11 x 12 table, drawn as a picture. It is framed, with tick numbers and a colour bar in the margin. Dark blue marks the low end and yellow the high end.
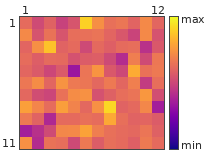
Mirror symmetry: none. Calmest part: bottom right. Grain: fine. Ninth with the highest average: bottom middle.
